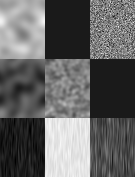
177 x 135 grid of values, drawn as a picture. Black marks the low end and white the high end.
The table splits into 3 rows of 3 panels. Panel 1,1: high, smooth. Panel 1,2: very low, flat. Panel 1,3: middling, fine-grained, strong in contrast. Panel 2,1: low, smooth. Panel 2,2: middling, blotchy. Panel 2,3: very low, flat. Panel 3,1: very low, streaked downward, faint in contrast. Panel 3,2: very high, streaked downward, faint in contrast. Panel 3,3: low, streaked downward.
